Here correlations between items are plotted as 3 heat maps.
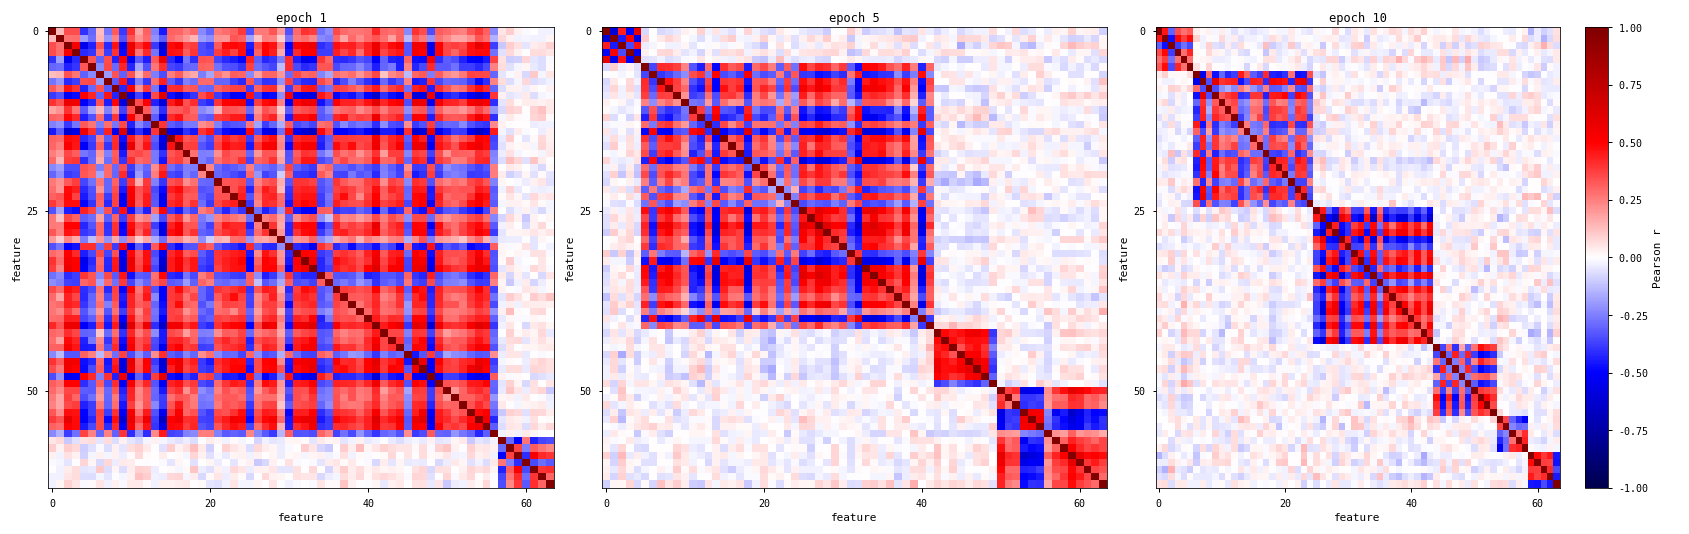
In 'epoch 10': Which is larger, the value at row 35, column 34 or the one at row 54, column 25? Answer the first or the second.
the second
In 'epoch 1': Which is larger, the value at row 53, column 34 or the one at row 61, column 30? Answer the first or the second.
the second
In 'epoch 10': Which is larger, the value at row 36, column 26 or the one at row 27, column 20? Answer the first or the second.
the second
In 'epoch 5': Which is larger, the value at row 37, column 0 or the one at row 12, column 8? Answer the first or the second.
the first
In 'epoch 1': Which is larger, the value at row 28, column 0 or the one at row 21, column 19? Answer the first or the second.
the first
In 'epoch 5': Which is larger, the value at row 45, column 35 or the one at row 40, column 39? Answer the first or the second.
the first
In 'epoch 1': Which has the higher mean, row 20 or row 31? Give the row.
31
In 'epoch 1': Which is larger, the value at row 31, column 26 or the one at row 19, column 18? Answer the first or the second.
the first
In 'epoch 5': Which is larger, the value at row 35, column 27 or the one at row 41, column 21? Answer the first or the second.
the first
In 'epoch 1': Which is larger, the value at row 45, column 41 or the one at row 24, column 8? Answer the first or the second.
the second
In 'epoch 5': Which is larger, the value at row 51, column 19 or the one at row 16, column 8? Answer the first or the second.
the second
